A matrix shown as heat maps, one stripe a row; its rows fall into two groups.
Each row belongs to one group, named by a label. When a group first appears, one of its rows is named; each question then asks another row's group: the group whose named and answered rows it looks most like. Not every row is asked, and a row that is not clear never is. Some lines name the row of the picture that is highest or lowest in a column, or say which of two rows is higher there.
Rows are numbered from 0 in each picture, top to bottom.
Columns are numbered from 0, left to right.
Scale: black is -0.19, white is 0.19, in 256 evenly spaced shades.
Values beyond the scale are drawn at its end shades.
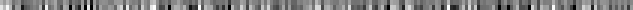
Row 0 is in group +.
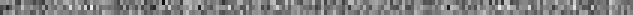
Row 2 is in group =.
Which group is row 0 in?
=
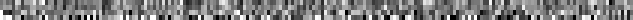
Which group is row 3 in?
+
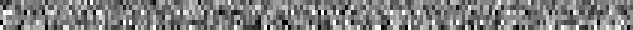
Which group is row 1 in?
=
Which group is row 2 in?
=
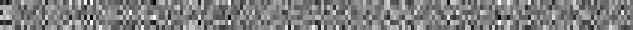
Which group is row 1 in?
=
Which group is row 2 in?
=
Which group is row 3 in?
+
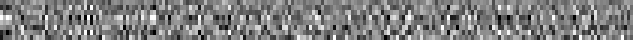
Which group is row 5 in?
=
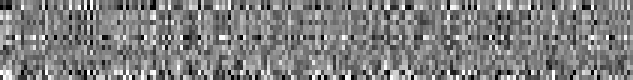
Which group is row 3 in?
+
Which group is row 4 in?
=
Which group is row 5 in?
+
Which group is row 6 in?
+
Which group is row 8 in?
+
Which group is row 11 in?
=
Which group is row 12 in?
=
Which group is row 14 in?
+
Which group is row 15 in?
=
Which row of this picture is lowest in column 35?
7
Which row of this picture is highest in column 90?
15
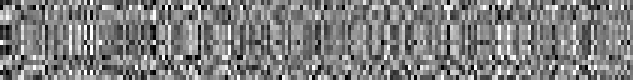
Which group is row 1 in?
=
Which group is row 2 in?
+
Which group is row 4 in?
=
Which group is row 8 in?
=
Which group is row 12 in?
+
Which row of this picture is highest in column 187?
13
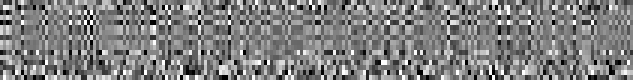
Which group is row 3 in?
+
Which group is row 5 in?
+
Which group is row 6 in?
+
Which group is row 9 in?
+
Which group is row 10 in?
=
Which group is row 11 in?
+
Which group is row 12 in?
=
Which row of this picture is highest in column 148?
1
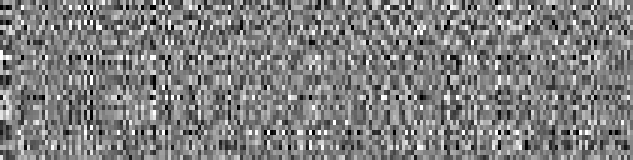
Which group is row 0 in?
=
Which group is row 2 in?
+
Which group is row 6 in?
=
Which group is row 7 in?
=
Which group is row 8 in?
=
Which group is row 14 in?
+
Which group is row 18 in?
+
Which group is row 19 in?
=
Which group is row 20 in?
+
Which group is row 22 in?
+
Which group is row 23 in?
+
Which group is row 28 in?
=
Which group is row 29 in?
=
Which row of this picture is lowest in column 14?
19
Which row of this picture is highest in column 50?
11
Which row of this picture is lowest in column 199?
0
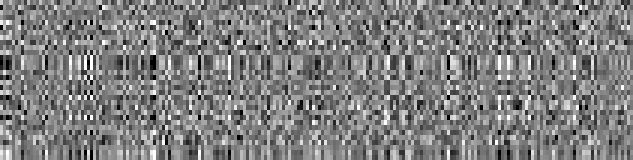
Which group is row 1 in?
=
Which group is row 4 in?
+
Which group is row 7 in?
+
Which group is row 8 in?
=
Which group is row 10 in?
+
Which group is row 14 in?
=
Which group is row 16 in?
+
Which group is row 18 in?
+
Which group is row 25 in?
=
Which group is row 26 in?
+
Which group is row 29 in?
+
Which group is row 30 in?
+
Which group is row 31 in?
+
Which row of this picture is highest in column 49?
28
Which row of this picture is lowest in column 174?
8
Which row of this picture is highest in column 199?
28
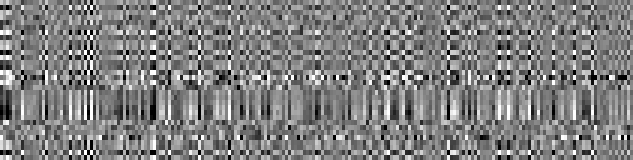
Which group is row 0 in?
+
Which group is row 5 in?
=
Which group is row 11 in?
+
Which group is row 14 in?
+
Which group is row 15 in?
=
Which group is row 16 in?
+
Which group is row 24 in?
=
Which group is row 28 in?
+
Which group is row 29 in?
+
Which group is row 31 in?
+
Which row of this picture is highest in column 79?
27
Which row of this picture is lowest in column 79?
17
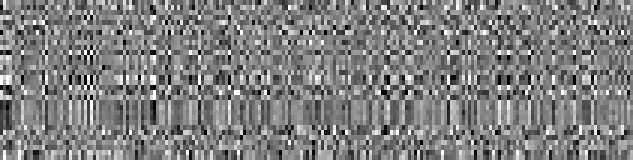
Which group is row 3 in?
+
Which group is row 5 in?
=
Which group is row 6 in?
=
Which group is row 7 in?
+
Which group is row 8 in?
=
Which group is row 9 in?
+
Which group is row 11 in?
+
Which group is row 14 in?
=
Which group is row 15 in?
+
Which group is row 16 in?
+
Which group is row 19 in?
+
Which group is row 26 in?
=
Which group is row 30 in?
=
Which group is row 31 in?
=
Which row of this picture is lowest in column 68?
26
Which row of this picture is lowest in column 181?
25
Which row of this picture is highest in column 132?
26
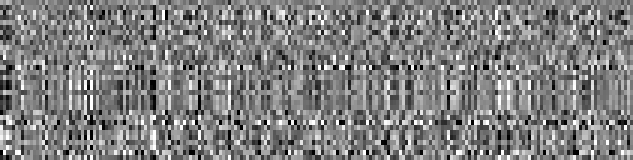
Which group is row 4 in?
=
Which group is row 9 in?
+
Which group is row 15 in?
=
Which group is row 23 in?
+
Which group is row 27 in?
+
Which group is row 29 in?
+
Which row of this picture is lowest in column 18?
25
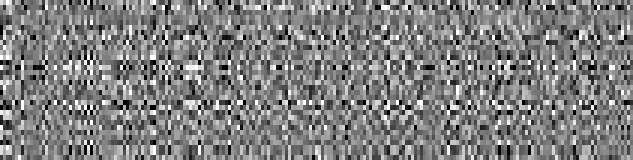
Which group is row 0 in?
+
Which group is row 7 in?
=
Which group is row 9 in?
=
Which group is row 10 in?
+
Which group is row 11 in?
+
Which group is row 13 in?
=
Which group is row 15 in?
=
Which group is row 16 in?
+
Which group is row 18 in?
=
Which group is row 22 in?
+
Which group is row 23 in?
=
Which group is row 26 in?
+
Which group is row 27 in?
=
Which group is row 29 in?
+
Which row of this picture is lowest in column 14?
15
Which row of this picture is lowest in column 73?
1
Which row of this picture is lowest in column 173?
16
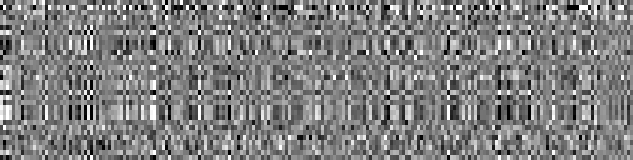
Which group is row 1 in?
=
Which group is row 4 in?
=
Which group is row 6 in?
+
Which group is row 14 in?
=
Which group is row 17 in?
+
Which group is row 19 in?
+
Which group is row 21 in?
+
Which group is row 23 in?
+
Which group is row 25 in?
=
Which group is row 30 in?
+
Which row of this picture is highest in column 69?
1
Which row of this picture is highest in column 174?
27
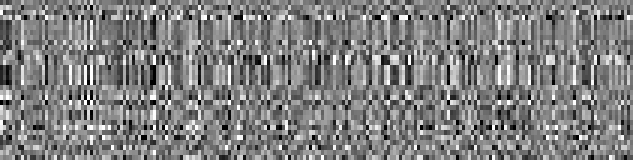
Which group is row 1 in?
+
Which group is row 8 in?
=
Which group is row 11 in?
=
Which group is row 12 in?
=
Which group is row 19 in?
+
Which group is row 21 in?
=
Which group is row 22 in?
+
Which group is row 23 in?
+
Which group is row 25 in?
=
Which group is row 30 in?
+
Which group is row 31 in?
=
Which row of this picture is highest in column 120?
25
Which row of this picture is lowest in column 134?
19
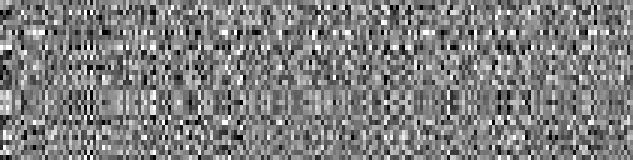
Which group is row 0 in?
+
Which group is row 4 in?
=
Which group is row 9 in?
+
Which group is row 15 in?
=
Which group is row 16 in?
=
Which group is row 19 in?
+
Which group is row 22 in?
+
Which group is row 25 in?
=
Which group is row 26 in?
=
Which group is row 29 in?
=
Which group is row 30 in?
+
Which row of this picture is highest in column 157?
1
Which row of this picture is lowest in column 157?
6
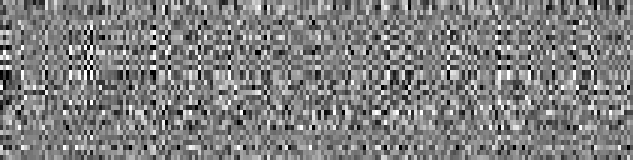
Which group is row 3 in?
=
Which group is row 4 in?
=
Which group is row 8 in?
+
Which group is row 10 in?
=
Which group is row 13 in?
+
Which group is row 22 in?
=
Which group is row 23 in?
=
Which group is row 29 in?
=
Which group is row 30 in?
+
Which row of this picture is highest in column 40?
13
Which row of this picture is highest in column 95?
29
